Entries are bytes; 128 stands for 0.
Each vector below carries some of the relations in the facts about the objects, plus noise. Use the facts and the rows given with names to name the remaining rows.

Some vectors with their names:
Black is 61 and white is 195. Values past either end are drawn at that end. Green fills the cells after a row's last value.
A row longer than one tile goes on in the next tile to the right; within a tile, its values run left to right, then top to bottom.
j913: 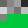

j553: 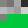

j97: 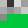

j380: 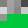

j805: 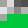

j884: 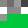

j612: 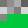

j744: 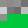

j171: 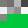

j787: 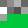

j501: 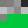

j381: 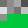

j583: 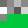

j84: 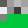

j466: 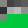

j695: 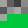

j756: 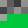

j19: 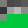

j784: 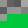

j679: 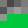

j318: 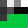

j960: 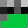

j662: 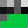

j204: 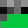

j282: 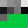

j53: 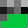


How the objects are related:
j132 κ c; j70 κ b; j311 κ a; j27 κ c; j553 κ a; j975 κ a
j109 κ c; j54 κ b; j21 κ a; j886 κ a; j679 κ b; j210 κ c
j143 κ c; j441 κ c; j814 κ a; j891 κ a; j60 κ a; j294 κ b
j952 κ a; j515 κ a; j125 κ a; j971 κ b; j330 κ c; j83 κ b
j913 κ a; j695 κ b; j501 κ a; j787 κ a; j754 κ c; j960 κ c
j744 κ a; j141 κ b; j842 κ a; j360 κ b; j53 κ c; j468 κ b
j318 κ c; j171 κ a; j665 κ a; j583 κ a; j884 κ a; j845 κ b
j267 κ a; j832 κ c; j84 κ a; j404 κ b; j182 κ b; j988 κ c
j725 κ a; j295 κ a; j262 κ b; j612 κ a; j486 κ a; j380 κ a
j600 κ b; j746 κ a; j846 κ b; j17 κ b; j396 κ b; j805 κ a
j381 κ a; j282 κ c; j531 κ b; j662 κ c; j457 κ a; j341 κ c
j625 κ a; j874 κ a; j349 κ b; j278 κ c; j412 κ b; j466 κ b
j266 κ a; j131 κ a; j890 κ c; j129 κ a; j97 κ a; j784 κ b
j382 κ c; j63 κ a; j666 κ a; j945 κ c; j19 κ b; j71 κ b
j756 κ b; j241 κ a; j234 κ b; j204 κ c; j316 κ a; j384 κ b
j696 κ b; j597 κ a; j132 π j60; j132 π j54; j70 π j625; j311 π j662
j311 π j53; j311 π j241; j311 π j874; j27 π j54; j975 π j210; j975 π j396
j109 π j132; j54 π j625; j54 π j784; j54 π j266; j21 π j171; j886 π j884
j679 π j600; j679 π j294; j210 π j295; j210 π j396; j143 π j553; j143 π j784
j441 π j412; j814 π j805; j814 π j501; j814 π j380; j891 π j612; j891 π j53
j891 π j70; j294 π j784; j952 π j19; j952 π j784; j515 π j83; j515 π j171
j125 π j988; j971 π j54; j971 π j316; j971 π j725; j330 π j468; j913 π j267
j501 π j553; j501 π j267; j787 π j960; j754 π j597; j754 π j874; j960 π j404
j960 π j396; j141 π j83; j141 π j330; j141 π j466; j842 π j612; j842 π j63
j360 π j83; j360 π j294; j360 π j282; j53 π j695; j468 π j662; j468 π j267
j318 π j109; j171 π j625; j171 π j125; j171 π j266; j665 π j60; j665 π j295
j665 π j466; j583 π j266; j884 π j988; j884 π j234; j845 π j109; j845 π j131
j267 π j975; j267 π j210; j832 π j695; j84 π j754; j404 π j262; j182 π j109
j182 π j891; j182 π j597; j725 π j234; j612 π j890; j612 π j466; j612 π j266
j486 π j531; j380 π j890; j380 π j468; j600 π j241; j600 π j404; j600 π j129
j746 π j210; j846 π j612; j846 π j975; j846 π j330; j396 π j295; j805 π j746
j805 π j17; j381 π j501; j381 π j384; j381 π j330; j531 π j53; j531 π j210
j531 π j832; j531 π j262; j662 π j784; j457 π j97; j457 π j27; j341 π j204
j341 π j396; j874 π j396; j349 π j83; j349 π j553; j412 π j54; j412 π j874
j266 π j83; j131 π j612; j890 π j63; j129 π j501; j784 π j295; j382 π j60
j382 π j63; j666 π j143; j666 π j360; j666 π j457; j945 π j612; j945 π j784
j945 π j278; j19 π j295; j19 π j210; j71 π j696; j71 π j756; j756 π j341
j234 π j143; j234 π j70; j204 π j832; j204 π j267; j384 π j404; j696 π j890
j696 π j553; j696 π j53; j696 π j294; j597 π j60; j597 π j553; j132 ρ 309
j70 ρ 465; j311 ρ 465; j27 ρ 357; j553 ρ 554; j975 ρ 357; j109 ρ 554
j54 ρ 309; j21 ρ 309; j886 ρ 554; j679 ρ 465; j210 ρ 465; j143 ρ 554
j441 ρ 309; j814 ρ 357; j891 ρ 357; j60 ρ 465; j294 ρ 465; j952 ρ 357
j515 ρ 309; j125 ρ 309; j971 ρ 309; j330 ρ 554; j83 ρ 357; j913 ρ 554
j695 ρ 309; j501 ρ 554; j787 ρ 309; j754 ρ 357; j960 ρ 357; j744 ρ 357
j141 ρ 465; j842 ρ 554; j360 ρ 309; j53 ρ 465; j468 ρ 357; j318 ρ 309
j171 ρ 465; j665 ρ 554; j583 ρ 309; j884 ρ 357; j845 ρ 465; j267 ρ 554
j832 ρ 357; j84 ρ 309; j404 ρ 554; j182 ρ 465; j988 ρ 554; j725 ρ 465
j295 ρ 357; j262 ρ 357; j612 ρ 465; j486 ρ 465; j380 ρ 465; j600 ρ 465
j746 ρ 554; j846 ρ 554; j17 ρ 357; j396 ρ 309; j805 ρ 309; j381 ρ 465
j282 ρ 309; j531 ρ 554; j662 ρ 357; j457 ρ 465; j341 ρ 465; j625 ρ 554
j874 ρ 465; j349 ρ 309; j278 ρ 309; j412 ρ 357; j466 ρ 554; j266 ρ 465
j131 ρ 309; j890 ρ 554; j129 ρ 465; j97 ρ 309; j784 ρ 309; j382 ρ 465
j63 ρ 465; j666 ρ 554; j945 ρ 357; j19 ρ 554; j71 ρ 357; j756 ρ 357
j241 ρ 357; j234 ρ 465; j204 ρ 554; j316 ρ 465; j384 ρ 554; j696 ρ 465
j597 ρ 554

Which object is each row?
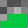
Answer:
j600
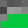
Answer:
j846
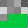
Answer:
j874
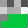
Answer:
j316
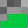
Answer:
j54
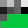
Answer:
j278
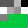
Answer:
j886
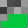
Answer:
j83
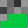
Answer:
j468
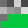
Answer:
j666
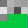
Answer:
j131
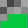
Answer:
j360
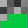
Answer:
j262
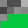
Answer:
j412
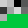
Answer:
j17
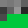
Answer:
j988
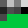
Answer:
j382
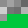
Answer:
j975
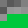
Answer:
j141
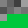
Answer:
j71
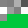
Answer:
j125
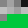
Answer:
j746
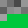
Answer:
j396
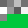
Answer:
j21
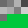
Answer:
j597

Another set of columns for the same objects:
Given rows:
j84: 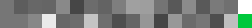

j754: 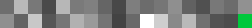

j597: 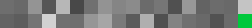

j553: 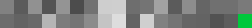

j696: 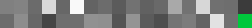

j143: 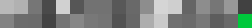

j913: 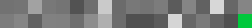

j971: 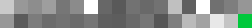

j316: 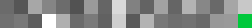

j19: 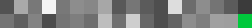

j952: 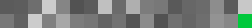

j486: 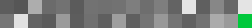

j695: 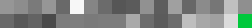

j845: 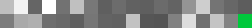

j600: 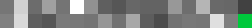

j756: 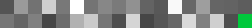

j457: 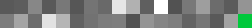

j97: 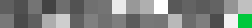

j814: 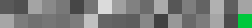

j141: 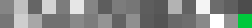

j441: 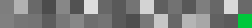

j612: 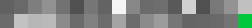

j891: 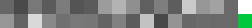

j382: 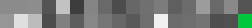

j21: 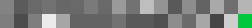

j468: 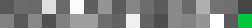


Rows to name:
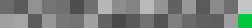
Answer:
j805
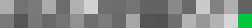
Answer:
j54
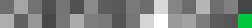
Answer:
j27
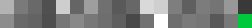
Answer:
j282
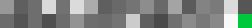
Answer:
j784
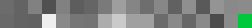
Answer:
j625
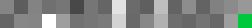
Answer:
j266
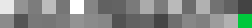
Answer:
j349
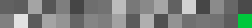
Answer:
j129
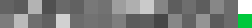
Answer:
j787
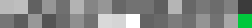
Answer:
j466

